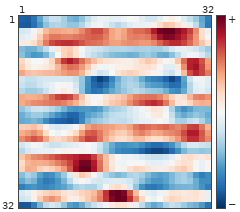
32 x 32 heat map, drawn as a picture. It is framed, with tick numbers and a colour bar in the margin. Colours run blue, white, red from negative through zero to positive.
Stripes: horizontal, repeating 6 times. Lone odd cells: none. Slope: none.
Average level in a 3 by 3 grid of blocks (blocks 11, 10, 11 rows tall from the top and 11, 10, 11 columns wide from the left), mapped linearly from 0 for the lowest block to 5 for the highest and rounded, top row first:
445 / 334 / 340
